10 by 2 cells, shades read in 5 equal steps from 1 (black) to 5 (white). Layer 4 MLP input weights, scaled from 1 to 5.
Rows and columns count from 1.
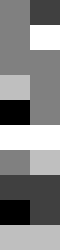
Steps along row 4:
down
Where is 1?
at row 5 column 1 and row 9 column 1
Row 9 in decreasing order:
2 1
